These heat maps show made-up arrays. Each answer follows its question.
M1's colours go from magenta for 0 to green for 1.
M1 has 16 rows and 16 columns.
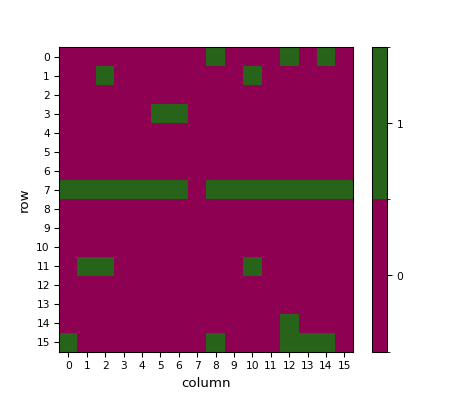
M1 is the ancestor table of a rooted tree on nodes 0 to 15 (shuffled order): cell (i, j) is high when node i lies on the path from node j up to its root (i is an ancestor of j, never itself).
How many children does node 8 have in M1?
0
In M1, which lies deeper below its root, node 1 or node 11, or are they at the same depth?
node 1
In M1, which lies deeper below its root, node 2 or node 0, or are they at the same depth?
node 2
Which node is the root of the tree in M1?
7
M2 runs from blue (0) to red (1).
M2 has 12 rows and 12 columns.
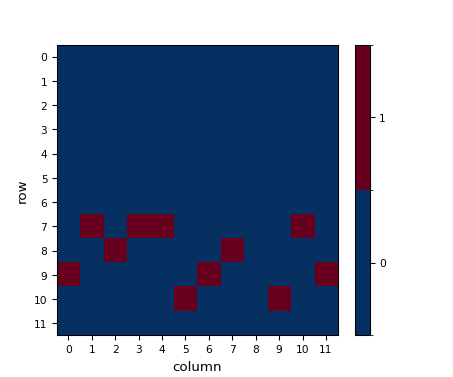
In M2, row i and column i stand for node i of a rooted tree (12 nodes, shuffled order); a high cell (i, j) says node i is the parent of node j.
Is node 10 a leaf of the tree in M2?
no
